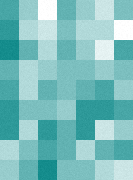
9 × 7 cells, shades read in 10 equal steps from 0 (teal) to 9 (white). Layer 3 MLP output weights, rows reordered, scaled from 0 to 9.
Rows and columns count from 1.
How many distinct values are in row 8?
4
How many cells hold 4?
11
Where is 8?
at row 3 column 6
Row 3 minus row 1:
-2 -2 -3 0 0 1 -2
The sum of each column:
21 43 37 33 35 45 40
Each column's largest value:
6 6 9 5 6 8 9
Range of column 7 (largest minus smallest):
7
